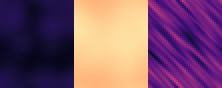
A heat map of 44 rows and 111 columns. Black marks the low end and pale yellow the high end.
The table splits into one row of 3 panels. Panel 1,1: very low, smooth, faint in contrast. Panel 1,2: very high, smooth, faint in contrast. Panel 1,3: low, slanting down to the right.
